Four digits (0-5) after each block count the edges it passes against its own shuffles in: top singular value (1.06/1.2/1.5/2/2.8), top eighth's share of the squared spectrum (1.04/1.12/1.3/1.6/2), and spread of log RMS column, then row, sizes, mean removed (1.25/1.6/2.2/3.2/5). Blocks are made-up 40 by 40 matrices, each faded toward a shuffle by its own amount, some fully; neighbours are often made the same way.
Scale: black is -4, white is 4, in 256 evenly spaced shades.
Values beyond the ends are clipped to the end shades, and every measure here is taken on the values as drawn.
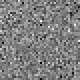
1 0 0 0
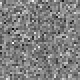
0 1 0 0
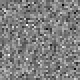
0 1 0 0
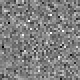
1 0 0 0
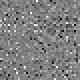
3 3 1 1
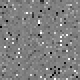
0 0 0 0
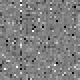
2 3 1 0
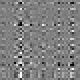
4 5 3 3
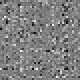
3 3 2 1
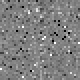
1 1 0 0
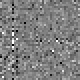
2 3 2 0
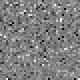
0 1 0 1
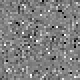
1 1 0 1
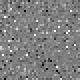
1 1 0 0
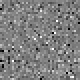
3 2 1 1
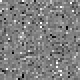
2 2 0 0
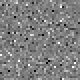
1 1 0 0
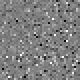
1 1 0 0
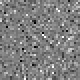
2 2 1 0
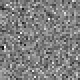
0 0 0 0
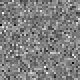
0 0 0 0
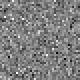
0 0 0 0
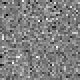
0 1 0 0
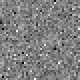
0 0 0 0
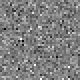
0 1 0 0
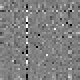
4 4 2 1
